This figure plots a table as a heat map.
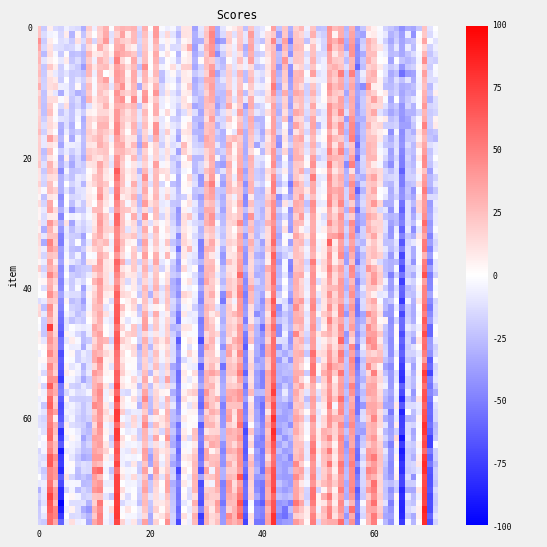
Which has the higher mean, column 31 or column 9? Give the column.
31
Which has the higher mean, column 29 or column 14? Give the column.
14
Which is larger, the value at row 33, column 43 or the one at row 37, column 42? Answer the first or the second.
the second
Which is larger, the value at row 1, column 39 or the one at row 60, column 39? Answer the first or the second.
the first
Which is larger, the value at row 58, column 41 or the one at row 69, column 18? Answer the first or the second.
the first
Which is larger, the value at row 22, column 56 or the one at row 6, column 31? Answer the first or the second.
the second
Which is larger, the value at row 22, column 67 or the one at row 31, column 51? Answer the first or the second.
the second
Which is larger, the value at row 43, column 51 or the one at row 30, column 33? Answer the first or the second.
the first
